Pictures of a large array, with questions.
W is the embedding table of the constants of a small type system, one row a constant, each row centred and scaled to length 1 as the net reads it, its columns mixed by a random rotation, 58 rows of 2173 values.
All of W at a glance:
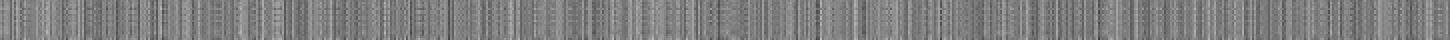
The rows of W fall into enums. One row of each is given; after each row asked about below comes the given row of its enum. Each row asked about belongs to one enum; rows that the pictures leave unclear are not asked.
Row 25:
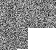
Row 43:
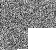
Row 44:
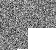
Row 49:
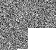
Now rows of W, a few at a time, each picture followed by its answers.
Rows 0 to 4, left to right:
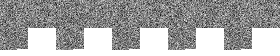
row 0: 25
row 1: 43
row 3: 49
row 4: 25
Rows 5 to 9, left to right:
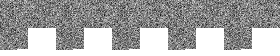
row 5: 44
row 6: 25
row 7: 25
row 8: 44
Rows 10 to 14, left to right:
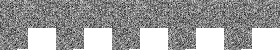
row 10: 44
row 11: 44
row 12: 44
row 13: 43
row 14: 43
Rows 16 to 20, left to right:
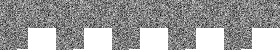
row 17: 44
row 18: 25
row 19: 44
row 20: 25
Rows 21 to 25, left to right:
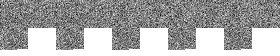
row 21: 43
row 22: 43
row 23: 25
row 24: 49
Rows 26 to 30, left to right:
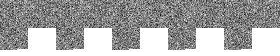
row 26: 44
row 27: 44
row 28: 25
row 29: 49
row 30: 43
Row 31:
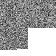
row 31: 25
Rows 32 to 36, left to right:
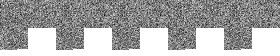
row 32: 43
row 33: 25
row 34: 25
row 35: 44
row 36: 25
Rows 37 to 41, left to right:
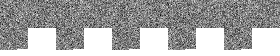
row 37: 49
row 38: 44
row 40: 43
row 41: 44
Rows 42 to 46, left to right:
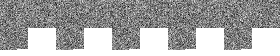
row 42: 25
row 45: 43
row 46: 49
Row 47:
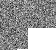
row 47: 44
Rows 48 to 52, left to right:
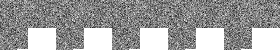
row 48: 44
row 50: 44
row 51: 49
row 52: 25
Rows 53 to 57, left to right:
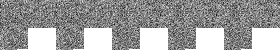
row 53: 43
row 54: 43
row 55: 25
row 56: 25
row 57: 25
